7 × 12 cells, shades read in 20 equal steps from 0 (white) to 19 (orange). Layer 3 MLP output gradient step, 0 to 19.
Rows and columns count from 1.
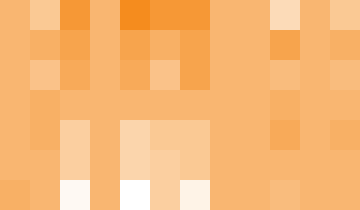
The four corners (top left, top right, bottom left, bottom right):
12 9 13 12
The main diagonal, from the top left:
12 13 14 12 7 8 2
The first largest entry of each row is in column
5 3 7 2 10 1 1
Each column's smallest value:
12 9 1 12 0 8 2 12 12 6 12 9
